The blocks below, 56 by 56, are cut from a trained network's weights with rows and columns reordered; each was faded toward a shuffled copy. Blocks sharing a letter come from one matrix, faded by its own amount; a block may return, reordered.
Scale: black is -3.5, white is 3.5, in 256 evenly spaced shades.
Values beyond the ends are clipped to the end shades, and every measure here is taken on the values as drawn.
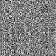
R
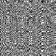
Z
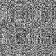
R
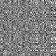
Z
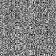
R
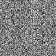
R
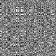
Z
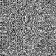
R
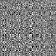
Z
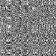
Z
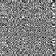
Z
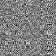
Z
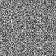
R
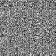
R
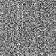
R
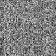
R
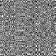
Z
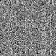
R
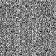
R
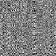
Z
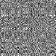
Z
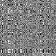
Z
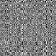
Z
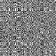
Z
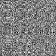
R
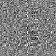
Z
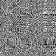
Z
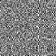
Z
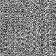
R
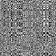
Z
